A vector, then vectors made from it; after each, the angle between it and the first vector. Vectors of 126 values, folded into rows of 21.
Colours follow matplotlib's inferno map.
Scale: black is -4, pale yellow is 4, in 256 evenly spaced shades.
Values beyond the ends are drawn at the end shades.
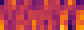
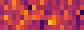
orthogonal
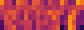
nearly opposite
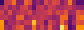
nearly parallel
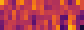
nearly opposite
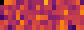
partly aligned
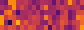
partly aligned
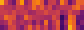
nearly opposite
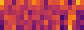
nearly opposite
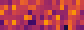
partly opposed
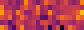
orthogonal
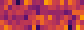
partly aligned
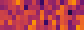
partly aligned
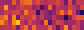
orthogonal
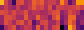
nearly opposite
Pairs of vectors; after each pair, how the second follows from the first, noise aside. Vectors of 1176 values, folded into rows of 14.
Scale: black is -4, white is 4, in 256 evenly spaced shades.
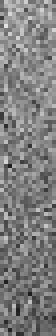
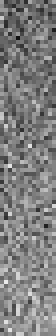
negated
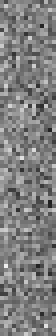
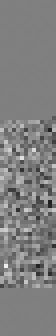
partly zeroed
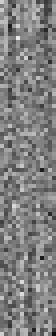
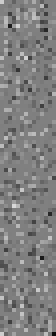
partly zeroed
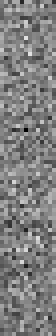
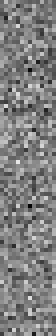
reversed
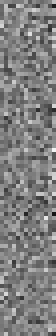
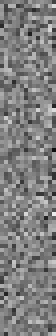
negated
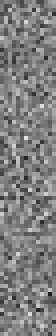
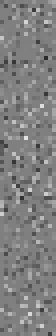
partly zeroed
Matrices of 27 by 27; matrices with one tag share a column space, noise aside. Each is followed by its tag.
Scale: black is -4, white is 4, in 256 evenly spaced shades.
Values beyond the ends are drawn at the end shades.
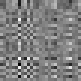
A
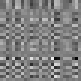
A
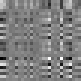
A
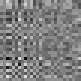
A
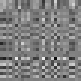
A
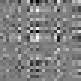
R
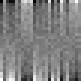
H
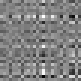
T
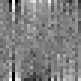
H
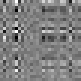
R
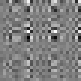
R
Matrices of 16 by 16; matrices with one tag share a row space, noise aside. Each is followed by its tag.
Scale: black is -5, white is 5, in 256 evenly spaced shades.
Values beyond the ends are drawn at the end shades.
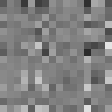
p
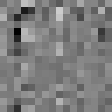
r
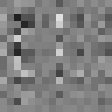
r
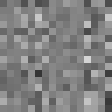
p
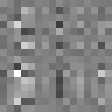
r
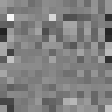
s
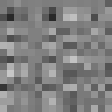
s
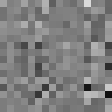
p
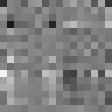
s
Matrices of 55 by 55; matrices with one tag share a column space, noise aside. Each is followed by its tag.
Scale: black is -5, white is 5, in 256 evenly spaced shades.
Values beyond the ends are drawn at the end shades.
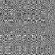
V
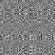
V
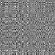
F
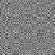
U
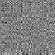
F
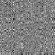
F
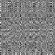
F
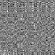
F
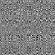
V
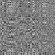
F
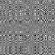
V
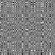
F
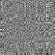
F
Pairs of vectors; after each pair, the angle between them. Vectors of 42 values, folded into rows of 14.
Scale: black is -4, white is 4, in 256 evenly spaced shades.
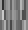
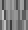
nearly parallel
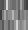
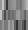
nearly opposite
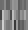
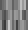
partly opposed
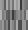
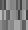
orthogonal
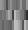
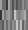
partly aligned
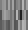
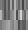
nearly opposite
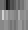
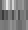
nearly opposite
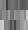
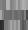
nearly opposite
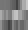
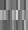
partly aligned
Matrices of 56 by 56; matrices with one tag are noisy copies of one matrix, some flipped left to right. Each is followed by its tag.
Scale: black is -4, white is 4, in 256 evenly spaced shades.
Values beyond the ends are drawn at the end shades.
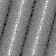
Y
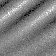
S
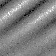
S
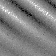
S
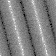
Y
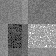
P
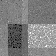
P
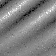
S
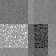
P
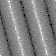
Y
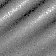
S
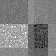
P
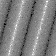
Y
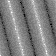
Y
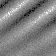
S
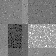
P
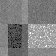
P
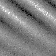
S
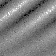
S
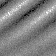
S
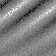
S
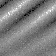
S
